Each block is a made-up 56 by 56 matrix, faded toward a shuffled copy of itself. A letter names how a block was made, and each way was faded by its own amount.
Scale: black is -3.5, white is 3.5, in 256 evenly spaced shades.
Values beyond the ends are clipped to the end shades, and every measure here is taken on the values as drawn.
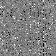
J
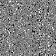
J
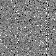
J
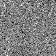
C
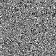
C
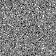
C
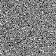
C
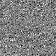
C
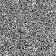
C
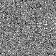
C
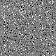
J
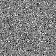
C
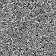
C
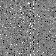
J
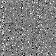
J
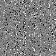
J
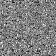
C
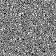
C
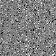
J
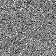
C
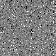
J
